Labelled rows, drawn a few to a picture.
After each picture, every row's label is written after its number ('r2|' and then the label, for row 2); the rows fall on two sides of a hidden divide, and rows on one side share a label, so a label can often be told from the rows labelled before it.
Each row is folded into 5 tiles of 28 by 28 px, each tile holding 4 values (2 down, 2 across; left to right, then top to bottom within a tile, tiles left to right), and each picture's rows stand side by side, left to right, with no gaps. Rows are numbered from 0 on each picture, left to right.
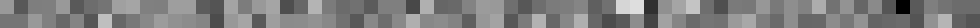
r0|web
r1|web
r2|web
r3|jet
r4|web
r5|web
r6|web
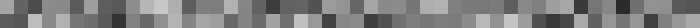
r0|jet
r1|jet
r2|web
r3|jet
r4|web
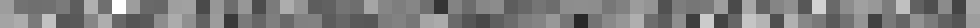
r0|web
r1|web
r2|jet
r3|web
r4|jet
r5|jet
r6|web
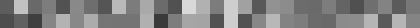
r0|jet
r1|jet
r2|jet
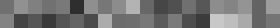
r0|web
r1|web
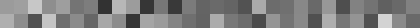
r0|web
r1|web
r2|web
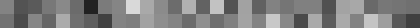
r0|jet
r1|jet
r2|jet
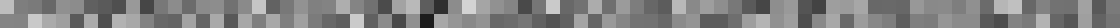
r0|jet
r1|web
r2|web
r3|web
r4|web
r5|jet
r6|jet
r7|jet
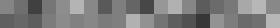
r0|jet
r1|web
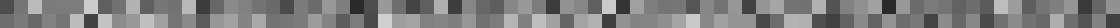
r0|web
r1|web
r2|web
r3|jet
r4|jet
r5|web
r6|web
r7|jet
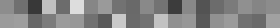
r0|jet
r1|web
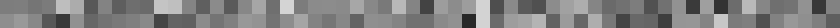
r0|web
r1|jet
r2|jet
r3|jet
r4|jet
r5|web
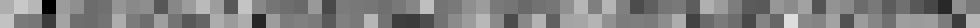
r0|jet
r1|web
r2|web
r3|jet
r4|jet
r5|jet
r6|web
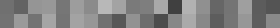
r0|web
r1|jet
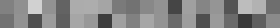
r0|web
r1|web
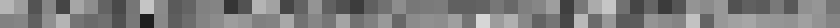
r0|jet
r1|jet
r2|web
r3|jet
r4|web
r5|jet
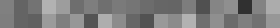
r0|web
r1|web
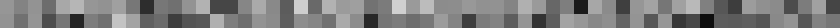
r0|jet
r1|web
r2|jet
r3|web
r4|web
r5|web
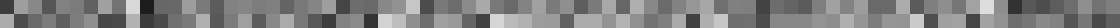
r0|web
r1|web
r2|web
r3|web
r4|jet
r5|web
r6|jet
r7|jet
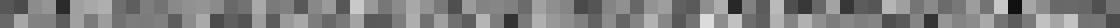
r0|web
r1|jet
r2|web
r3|jet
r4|web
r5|jet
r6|web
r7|jet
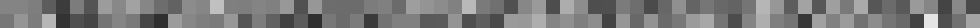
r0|web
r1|jet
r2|web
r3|jet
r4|jet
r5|jet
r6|jet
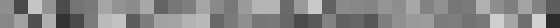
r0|web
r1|jet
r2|web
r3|jet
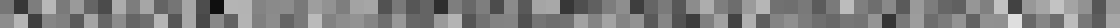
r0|web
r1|web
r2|jet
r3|web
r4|web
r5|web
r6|jet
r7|jet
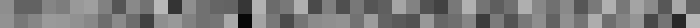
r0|jet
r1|jet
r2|jet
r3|web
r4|web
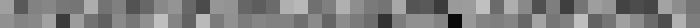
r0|web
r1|jet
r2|jet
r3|web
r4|web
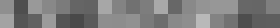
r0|web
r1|jet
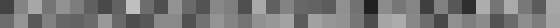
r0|web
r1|web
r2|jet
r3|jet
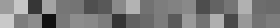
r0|jet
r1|web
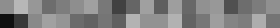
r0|jet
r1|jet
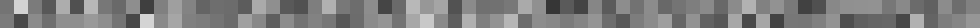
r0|jet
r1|web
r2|web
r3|jet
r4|web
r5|jet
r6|web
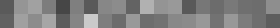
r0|web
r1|jet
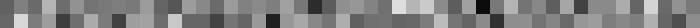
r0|web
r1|jet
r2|jet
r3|jet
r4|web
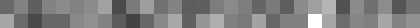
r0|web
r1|jet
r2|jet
